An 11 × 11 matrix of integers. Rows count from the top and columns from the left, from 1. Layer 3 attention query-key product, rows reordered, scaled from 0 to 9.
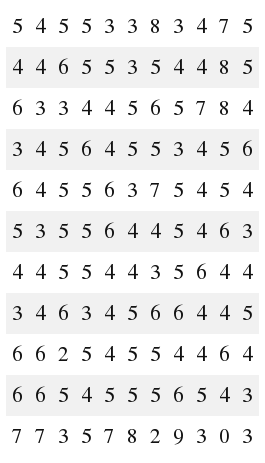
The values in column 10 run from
0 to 8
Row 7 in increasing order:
3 4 4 4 4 4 4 5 5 5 6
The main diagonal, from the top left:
5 4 3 6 6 4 3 6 4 4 3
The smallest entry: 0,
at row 11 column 10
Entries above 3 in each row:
8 10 9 9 10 9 10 9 10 10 6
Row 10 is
6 6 5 4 5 5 5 6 5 4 3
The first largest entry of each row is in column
7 10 10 4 7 5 9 3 1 1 8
